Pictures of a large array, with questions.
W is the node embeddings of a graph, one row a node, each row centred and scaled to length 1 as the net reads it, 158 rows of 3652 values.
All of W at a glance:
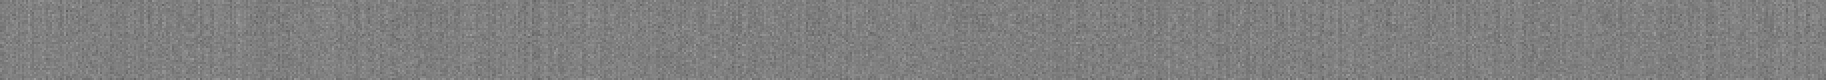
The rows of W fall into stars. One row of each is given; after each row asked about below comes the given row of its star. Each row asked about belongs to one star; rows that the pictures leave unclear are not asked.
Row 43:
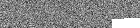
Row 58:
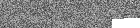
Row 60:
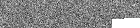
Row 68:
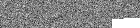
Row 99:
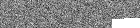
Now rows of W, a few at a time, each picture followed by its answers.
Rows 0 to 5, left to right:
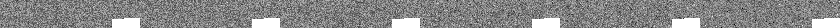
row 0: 43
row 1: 68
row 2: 99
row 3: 99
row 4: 60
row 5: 43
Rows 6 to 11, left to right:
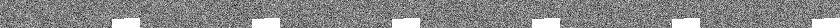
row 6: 43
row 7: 60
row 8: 58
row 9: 68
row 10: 58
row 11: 99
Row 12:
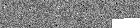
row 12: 58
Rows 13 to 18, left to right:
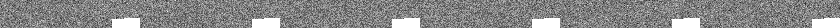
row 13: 43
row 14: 99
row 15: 43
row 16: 58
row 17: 68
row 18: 43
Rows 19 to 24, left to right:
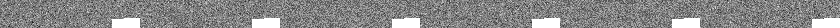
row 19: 68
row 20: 99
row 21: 43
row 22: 43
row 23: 68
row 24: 99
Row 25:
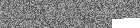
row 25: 43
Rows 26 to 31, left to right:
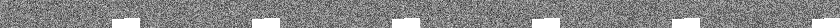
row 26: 43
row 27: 58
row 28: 60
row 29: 60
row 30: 60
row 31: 99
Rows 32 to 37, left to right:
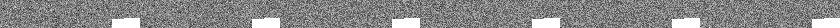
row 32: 99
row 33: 43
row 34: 43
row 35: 68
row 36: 43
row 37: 60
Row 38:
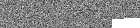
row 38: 68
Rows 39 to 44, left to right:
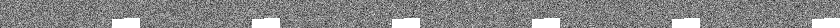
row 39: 68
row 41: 58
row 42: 68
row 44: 43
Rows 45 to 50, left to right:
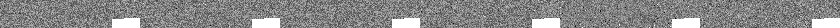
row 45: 60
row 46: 43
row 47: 43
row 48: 60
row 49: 60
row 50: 60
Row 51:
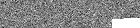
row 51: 58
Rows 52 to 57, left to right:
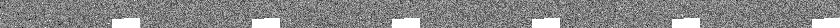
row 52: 60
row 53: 60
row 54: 99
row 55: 43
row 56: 68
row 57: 60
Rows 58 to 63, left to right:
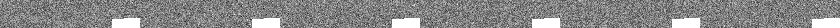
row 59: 58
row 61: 43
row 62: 60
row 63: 60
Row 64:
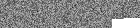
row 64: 68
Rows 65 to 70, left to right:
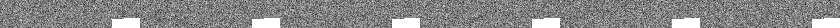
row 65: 68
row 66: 99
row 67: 43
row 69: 68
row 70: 43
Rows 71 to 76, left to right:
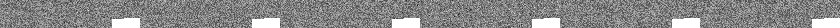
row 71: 68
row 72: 60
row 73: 68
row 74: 58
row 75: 58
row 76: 60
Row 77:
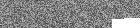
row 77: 99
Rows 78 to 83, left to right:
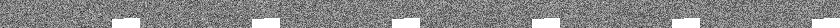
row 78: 58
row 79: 60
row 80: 68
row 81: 99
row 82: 60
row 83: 68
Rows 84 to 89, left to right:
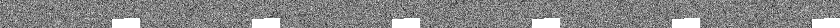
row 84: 58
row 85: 58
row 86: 58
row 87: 68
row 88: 60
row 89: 43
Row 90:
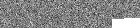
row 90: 99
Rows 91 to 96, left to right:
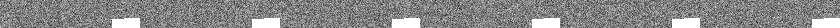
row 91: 60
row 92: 43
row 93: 60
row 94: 58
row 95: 43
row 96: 99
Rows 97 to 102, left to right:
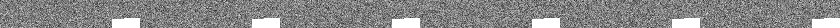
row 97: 43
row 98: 68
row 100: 58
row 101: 60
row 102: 99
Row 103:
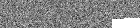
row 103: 43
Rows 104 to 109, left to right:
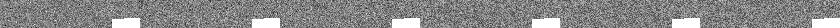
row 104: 43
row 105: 58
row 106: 58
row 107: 99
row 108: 60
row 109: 43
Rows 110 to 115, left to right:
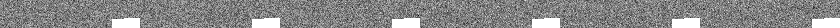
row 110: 43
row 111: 60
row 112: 68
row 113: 99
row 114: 99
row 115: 99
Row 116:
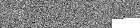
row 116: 68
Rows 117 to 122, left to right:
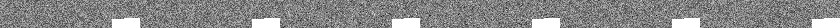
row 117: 43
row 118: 43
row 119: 58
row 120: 58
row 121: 43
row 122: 60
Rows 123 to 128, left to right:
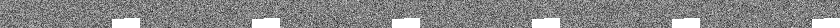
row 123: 43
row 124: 68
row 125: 99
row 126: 60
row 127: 58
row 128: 58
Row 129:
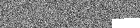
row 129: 60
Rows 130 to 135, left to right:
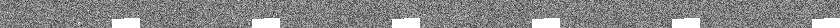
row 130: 43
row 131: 58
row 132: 60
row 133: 60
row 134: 99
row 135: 43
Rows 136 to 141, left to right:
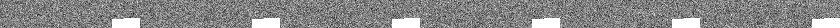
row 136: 58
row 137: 68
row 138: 99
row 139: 99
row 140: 58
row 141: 99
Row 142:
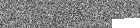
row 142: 43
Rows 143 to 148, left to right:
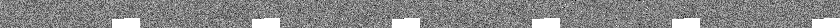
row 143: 43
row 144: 60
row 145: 60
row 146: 99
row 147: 58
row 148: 68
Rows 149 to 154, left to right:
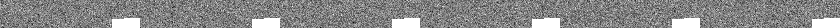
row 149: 58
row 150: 68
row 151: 43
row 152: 68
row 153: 99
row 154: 68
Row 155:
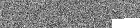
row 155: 60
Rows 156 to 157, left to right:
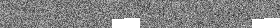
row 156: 43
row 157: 60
